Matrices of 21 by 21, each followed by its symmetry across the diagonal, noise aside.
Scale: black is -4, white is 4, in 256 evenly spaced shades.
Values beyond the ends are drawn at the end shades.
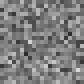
neither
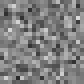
antisymmetric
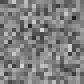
neither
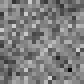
symmetric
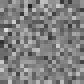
antisymmetric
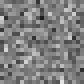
neither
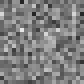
neither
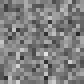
neither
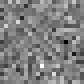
antisymmetric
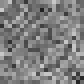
symmetric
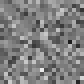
antisymmetric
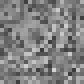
symmetric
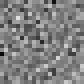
symmetric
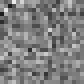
antisymmetric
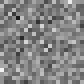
symmetric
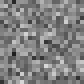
neither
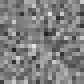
antisymmetric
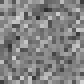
symmetric
